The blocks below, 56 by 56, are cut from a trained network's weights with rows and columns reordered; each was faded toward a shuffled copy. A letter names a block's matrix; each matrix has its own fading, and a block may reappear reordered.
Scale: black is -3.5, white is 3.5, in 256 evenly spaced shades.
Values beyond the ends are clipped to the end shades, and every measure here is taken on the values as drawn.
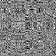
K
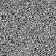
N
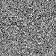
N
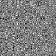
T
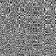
T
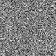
N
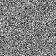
N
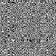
K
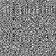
K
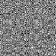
K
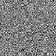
T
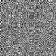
K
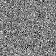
N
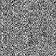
K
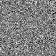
N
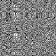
K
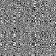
T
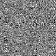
T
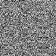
N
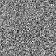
N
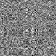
K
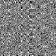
T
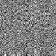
K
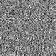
N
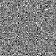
T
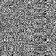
K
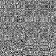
K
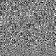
T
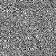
N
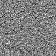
N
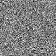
N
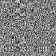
K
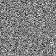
N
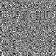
T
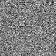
N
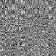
T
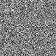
N
